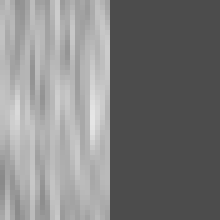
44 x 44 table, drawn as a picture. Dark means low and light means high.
The table splits into one row of 2 panels. Panel 1,1: high, streaked downward. Panel 1,2: low, flat.
